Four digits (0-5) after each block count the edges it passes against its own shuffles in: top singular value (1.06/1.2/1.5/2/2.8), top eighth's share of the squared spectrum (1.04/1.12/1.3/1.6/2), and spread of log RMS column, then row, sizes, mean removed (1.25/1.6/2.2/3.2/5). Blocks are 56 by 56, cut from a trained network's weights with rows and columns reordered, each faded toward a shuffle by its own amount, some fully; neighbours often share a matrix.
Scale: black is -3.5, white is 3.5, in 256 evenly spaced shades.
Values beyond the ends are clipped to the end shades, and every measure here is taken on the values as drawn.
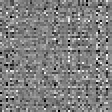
3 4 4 0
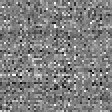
3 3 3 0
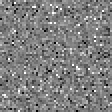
1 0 0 0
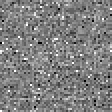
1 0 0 0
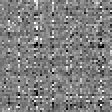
3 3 3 0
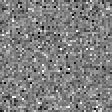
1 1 0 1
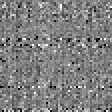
3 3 0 3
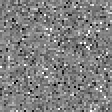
0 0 0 0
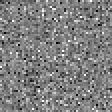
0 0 0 1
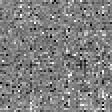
2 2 2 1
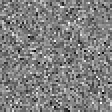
0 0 0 0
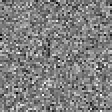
2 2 0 1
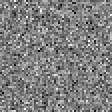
2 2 0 0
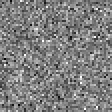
0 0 0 0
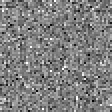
2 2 0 1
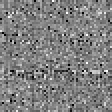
2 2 0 2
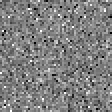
0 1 0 0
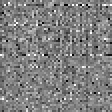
3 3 0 2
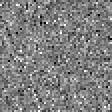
0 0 0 0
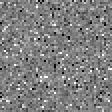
1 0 0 0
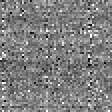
2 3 2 0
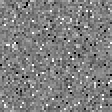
0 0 0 0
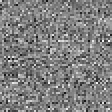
3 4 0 2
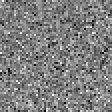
1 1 0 0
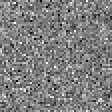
0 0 0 0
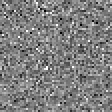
2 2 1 0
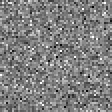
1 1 0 0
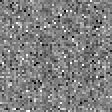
1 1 0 1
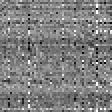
3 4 3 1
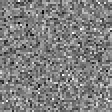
1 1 0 0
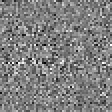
3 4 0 3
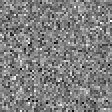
1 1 0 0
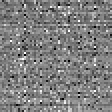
3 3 3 0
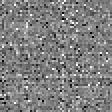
2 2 1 0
